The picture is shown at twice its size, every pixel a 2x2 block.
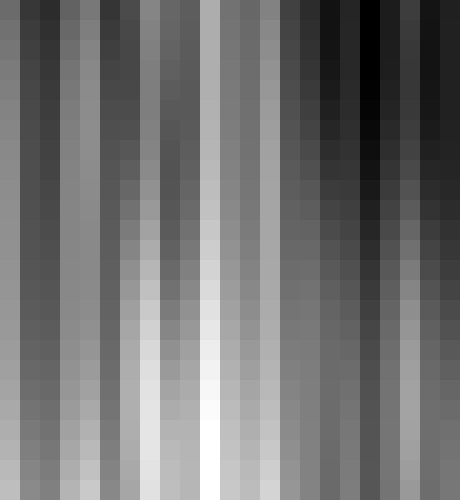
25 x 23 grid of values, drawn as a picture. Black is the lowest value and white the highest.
The ninth with the highest average is the bottom middle. The ninth with the lowest average is the top right. The halves do not mirror each other. The field climbs toward the bottom left.
